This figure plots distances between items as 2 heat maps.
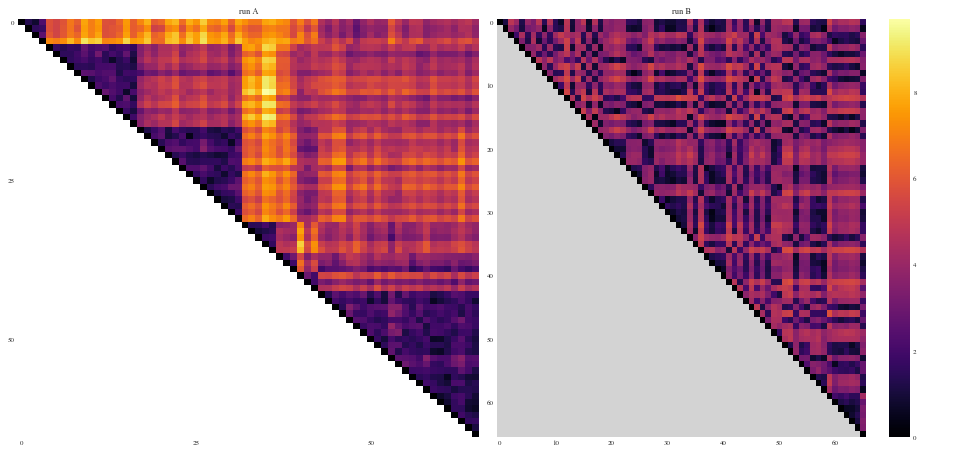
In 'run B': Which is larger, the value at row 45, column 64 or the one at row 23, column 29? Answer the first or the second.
the second
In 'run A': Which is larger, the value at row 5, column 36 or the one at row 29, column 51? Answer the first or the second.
the first
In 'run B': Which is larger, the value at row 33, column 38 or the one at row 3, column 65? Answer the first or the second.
the second
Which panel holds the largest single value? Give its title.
run A
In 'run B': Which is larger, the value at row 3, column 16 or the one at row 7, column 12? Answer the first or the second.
the second
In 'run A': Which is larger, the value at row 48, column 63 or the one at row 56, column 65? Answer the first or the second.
the first
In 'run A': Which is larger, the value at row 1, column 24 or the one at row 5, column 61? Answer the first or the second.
the first
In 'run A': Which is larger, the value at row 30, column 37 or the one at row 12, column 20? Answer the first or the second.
the first
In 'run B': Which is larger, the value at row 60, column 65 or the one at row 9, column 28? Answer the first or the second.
the second
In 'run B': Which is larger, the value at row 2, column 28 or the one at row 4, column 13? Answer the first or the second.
the first
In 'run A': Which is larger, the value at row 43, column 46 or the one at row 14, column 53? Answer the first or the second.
the second
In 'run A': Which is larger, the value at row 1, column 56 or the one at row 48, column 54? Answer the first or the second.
the first
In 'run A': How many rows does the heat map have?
66
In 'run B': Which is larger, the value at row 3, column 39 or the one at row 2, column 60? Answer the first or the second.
the first
